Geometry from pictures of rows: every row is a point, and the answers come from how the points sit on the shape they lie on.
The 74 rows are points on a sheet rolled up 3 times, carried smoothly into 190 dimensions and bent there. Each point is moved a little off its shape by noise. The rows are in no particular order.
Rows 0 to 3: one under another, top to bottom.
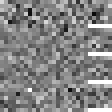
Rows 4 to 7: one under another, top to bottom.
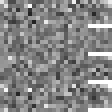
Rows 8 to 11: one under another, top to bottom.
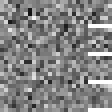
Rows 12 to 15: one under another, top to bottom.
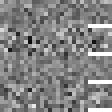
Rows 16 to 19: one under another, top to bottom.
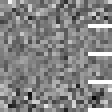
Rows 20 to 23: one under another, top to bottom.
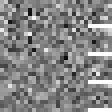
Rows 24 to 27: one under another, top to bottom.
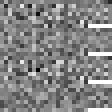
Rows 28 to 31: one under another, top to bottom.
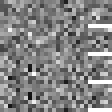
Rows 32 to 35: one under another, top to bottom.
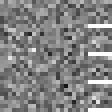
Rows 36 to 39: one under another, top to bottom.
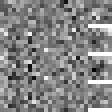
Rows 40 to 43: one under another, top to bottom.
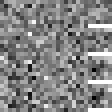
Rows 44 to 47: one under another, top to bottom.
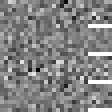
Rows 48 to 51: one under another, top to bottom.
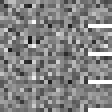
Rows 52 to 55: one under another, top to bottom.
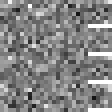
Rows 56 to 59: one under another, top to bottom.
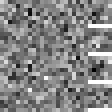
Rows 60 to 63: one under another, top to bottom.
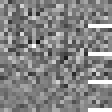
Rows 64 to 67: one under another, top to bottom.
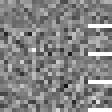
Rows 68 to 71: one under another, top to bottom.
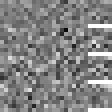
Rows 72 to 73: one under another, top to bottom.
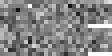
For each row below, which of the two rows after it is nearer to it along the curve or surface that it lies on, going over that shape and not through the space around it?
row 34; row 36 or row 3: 3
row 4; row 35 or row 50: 35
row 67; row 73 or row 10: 10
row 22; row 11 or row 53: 53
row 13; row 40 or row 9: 40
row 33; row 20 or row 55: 20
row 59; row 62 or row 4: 62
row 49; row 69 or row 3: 69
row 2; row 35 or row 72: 72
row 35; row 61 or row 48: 48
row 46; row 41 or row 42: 42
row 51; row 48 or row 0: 48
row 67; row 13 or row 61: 61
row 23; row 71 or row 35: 71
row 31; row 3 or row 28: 28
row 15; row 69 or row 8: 69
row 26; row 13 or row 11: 13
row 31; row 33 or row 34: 33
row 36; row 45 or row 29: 29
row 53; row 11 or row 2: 2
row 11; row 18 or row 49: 18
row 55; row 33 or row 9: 9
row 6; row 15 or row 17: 17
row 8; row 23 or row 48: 48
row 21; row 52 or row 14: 52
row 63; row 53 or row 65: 53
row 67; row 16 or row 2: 16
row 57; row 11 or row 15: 15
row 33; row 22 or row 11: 22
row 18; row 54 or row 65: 54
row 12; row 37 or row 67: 37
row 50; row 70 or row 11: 70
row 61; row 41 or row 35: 35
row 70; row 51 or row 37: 37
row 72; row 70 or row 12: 70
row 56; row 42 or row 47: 42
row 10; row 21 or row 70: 70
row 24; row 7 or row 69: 69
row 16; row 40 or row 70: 70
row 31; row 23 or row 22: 22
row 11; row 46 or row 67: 67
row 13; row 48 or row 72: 48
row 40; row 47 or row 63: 47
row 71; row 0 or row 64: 64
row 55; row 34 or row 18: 34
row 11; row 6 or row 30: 6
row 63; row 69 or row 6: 6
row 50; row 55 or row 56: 56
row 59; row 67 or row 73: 67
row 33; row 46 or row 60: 46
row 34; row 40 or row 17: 17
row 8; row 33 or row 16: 33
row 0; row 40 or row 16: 40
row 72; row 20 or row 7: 7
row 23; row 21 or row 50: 21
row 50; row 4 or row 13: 13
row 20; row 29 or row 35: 35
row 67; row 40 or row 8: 40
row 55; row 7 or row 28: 7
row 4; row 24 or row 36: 36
